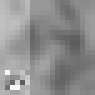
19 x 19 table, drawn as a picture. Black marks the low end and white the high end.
Stripes: none. Seam: vertical, 30% of the way across, the left part higher. Roughest part: bottom left. Odd patch: rougher, in the bottom left.
